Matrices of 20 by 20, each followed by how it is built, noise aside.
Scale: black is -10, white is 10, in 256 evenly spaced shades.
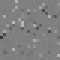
sparse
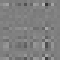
low rank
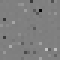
sparse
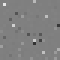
sparse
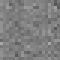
low rank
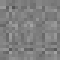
low rank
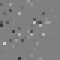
sparse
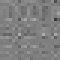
low rank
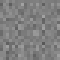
low rank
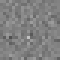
low rank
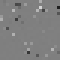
sparse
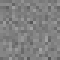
low rank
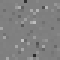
sparse
